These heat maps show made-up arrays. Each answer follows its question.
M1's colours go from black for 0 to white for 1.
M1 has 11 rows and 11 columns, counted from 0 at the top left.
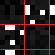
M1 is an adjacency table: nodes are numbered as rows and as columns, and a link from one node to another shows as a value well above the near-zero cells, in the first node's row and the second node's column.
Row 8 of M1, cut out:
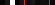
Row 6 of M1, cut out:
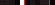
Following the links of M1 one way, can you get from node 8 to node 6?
no
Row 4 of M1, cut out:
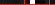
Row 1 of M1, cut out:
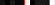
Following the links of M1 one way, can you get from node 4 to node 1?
no
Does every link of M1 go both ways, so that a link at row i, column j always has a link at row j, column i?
yes
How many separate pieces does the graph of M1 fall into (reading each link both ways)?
6
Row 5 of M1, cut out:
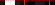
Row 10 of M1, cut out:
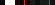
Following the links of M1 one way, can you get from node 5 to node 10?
yes
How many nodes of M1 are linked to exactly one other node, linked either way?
3
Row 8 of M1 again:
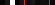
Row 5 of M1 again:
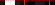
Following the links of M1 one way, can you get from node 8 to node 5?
yes
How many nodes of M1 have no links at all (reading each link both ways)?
4
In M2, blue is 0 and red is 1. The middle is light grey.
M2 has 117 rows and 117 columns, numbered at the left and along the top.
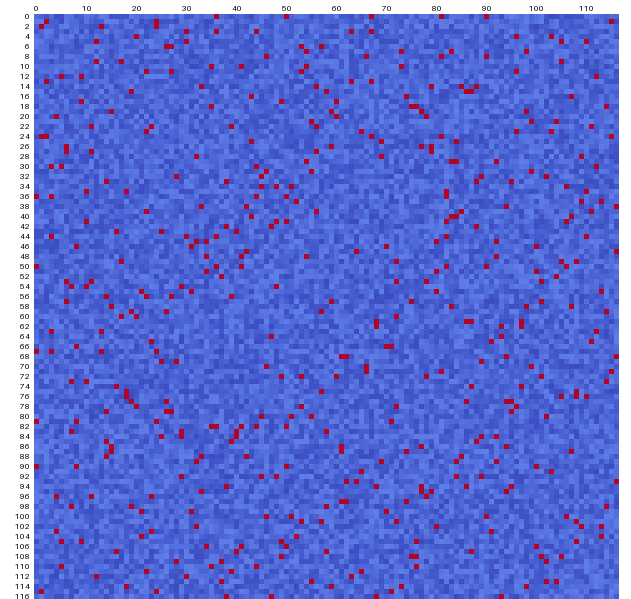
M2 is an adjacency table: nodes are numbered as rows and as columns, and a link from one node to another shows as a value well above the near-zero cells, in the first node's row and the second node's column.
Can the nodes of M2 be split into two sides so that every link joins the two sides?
no
